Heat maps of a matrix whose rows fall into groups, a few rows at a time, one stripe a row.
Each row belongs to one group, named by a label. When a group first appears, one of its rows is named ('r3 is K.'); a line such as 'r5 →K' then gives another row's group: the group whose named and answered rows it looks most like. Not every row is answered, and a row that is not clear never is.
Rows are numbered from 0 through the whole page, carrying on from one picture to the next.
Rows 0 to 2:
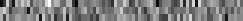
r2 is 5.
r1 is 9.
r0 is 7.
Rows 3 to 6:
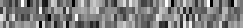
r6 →5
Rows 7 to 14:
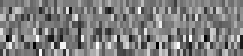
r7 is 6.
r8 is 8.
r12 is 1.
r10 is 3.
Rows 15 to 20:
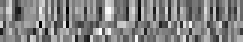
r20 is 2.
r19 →6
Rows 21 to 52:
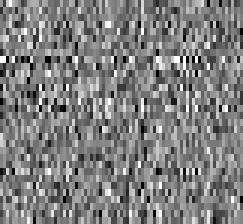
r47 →3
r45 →7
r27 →3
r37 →6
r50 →2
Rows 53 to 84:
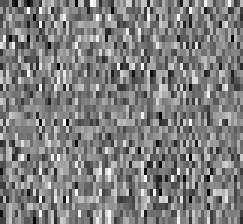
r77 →6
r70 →5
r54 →1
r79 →7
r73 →7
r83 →6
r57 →8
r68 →1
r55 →6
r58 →9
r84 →6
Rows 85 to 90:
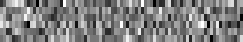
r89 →8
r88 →9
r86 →3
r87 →1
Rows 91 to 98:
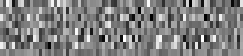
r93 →1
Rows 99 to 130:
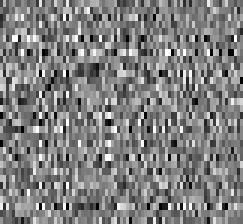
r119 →6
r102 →6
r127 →1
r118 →8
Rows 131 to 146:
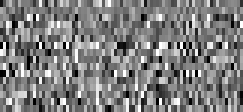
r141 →7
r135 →7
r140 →9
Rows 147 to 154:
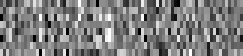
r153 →9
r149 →6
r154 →5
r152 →6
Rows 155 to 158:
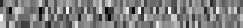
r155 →6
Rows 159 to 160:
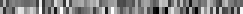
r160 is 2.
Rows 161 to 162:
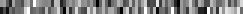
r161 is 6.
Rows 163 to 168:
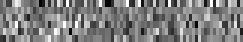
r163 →8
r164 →3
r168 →7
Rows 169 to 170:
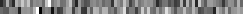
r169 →7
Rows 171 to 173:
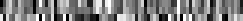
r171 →6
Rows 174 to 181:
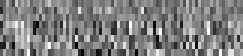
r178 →3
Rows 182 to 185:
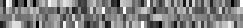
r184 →2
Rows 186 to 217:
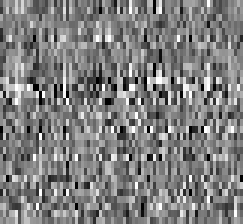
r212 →2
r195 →3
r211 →1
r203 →8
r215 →3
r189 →9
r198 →3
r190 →6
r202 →9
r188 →5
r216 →2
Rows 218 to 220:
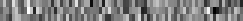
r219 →3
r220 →8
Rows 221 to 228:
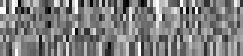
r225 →2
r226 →5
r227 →8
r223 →3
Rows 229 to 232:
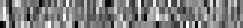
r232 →7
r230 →9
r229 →8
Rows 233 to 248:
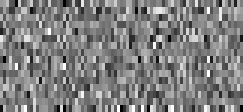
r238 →1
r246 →9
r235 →5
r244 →5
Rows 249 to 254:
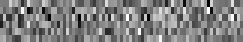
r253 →8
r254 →3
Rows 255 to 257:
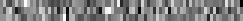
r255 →1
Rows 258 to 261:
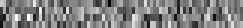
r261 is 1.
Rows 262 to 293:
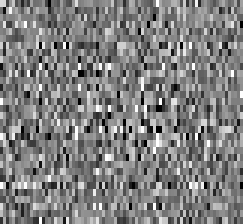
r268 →5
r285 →5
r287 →7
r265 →1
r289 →2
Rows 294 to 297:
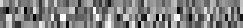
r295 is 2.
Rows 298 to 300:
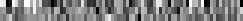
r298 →1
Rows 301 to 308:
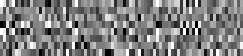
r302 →5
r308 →8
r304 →7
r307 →2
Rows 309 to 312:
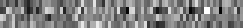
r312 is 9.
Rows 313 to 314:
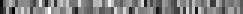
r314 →7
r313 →6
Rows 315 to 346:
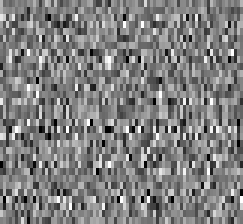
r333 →8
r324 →6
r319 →1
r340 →3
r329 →1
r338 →6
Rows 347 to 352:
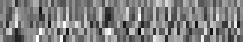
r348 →8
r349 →8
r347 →2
